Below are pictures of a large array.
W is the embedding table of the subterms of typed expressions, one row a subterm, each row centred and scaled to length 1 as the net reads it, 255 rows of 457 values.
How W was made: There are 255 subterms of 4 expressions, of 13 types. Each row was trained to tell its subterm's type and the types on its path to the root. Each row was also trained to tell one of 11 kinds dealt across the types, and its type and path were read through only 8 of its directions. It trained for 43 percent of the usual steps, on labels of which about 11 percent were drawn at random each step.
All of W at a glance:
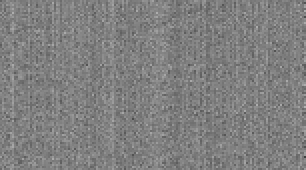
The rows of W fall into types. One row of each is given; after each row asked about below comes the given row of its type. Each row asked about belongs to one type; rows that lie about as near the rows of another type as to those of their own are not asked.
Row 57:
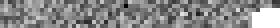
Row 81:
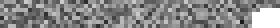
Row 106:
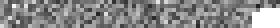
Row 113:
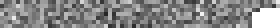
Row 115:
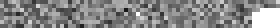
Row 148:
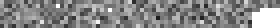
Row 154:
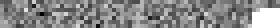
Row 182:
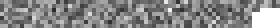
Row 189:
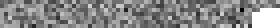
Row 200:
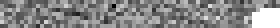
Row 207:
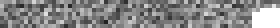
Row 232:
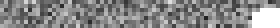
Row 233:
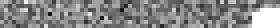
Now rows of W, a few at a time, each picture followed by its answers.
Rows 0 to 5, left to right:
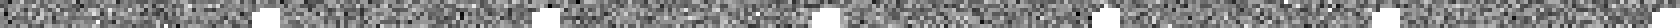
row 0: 113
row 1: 154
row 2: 232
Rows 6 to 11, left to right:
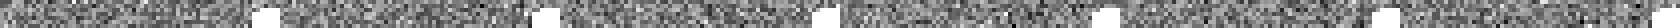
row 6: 200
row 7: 106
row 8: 106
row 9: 207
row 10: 200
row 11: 148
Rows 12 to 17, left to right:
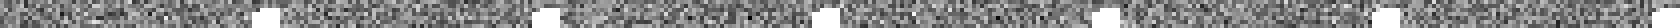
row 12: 81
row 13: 200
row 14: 106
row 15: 233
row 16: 189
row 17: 200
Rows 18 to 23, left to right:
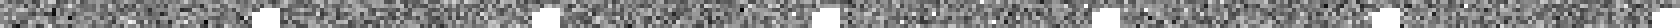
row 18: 182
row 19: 233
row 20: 81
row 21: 148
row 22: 57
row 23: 148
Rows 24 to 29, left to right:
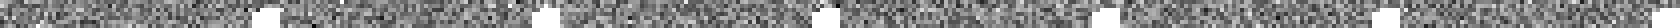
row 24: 207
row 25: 182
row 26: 182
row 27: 115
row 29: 148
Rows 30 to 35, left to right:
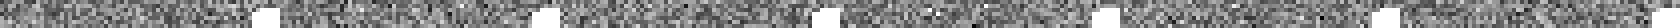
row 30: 189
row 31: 207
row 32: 106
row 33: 81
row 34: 233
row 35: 115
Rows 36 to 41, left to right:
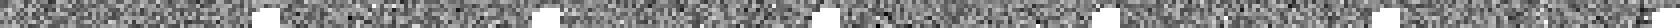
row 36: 200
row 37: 233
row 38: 232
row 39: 81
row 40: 115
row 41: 115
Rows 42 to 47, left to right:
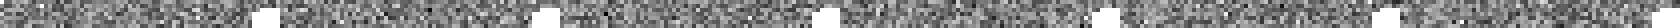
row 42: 106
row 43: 81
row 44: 232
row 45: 182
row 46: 106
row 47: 57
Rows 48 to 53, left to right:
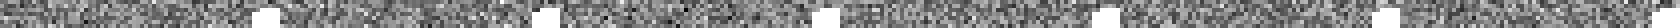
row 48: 154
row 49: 182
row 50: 115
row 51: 207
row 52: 57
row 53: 148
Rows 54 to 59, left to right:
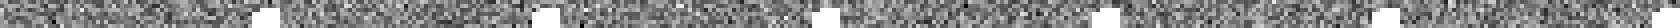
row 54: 113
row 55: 189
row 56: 182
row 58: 154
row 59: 57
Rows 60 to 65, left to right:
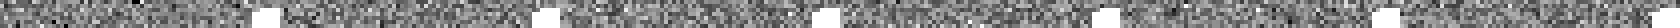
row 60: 115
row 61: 113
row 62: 106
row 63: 154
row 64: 189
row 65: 189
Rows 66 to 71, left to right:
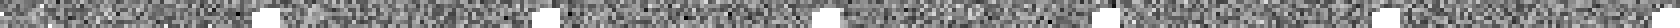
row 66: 189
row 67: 189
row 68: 207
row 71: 81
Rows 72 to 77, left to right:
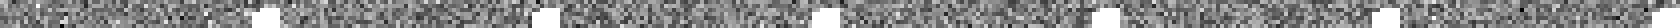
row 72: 232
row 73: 106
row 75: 200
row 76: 154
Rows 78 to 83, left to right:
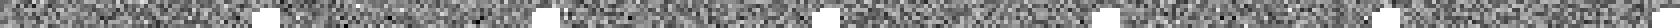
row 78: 57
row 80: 233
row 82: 182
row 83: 154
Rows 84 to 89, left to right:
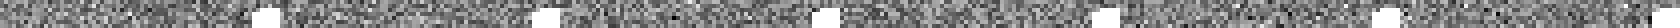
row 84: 189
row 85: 200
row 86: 113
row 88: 207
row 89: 148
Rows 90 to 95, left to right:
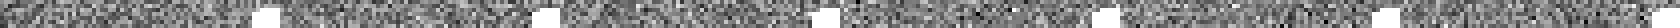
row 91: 154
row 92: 189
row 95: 57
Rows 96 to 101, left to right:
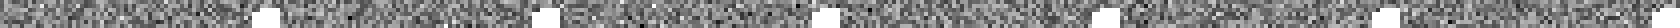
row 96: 182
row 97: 182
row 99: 115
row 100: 81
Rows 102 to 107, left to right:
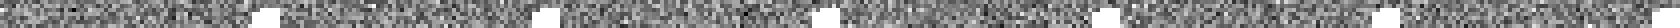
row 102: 113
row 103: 148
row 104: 207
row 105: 57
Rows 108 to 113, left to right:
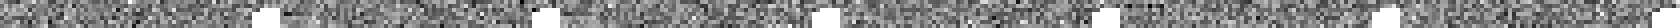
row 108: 232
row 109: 189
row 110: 189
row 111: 154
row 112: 207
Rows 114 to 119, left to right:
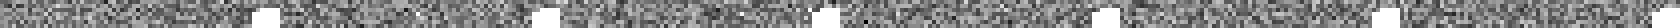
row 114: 154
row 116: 106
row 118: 233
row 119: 233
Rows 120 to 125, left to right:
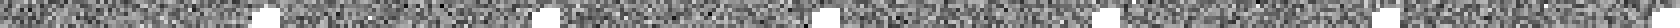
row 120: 232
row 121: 207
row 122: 81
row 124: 113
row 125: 115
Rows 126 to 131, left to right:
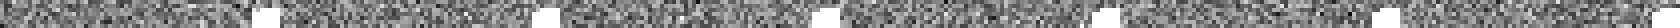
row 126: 148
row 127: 81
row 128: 233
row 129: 106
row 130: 113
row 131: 189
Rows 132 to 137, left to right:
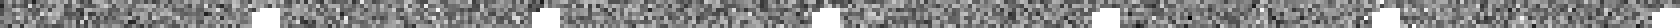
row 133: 113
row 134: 106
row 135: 200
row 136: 115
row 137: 232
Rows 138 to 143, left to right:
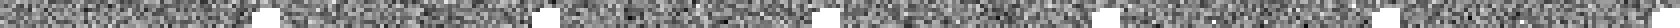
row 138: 189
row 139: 106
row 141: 189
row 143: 115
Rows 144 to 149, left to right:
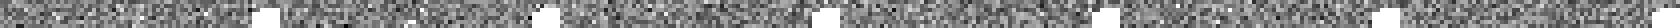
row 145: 233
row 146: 106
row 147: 106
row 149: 200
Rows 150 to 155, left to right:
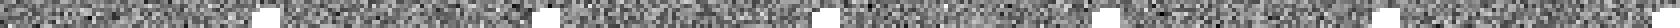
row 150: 81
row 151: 154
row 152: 113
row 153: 154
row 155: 182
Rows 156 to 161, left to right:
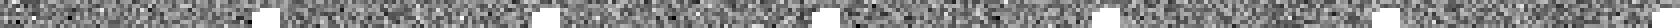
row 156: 115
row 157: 81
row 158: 200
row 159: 233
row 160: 189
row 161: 189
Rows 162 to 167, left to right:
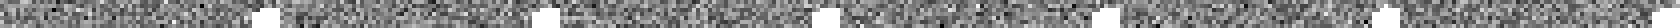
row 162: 182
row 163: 57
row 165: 113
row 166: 57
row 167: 115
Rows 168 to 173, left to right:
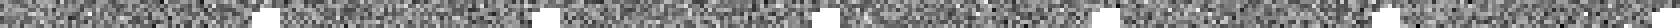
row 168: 182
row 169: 200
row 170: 200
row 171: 115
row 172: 182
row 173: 182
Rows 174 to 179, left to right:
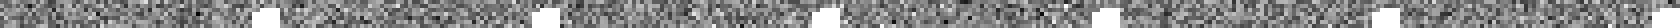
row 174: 207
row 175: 233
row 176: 207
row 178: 189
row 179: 57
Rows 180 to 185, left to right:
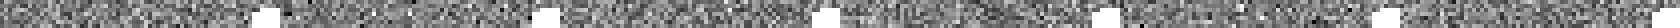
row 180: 81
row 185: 113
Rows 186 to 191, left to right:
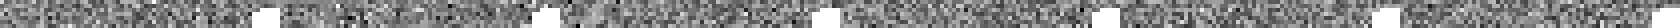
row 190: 233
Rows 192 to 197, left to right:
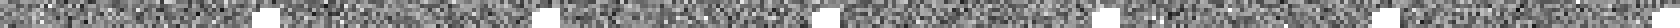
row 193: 148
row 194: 182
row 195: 115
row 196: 148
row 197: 233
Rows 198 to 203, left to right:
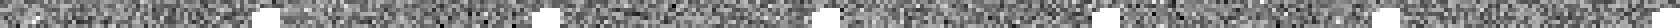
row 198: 189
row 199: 182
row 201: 189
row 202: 207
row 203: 154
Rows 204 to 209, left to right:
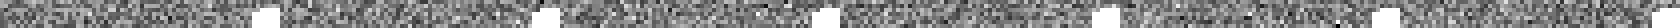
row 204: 233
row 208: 148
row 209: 189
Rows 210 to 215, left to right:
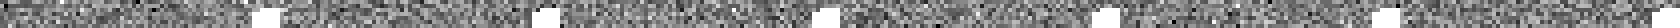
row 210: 115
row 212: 148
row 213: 81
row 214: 115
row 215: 154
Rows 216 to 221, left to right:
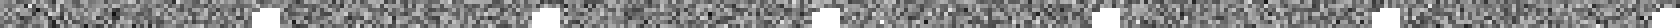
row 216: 81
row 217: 233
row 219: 182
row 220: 113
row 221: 81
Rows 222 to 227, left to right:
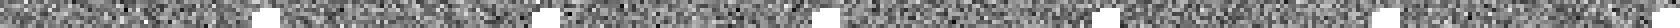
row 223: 113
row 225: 113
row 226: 115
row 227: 57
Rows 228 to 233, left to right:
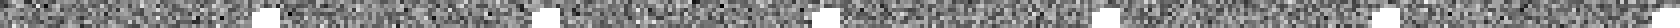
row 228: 200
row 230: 115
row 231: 200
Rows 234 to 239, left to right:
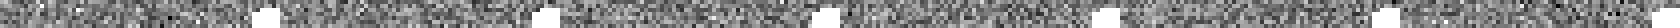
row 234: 182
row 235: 113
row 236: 232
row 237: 207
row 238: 106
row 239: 57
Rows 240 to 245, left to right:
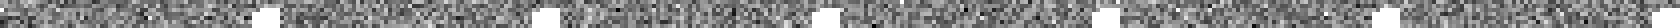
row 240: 232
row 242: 200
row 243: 182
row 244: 232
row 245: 57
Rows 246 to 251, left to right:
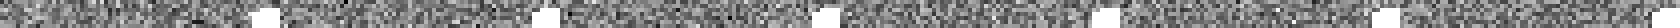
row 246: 57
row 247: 106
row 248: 233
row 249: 115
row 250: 113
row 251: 113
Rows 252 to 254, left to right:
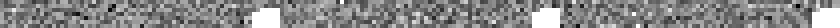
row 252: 200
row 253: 182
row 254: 148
